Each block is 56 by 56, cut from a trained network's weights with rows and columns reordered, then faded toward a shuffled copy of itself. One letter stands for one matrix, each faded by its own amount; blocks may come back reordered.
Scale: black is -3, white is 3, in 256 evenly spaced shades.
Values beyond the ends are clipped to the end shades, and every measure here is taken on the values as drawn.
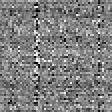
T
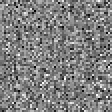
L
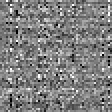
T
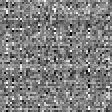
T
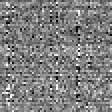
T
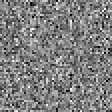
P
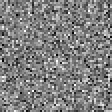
P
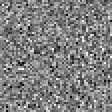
P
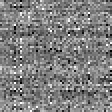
T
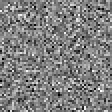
L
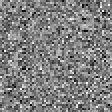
P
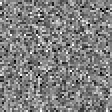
P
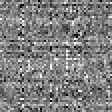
T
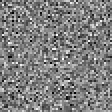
L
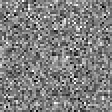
L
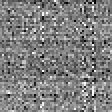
T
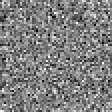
L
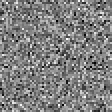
L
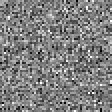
L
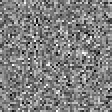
P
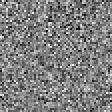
P
